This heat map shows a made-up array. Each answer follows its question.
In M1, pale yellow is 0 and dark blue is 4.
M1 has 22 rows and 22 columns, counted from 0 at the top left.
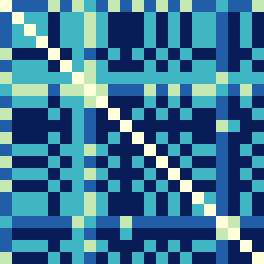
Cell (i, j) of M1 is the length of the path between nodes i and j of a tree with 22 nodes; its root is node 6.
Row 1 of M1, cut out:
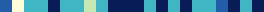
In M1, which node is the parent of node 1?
7
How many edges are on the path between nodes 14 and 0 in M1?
3
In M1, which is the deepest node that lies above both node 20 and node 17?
7
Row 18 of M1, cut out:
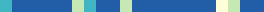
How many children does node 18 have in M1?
2
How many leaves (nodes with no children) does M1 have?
18
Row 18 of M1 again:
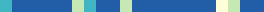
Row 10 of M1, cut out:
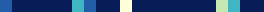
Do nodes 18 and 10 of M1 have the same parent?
no
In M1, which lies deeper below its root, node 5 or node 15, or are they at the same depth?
the same depth
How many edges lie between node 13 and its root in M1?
2
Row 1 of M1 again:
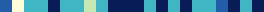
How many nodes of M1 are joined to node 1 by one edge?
1
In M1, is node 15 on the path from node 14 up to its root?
no
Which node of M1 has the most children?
7
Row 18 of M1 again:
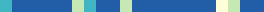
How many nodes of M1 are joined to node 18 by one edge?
3
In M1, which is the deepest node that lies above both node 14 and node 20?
7
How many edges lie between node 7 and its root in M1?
1
